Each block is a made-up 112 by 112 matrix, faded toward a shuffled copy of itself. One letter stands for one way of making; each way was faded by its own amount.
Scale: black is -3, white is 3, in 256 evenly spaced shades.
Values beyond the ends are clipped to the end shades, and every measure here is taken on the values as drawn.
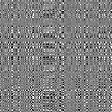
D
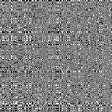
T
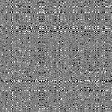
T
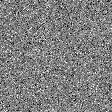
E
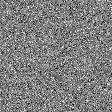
E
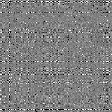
T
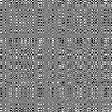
D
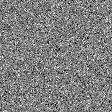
E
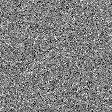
E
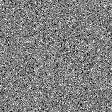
E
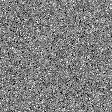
E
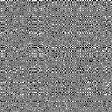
T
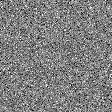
E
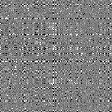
T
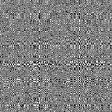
T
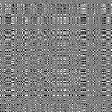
D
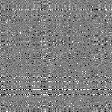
T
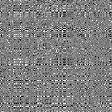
T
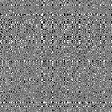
T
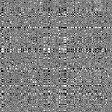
T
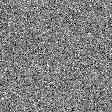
E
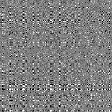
T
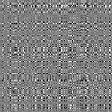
D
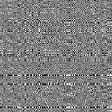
T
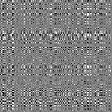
D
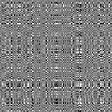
D
